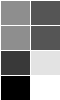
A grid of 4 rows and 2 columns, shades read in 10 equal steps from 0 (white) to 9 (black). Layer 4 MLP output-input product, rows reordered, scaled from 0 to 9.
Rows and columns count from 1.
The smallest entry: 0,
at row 4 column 2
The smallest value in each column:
4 0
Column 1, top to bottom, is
4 4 7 9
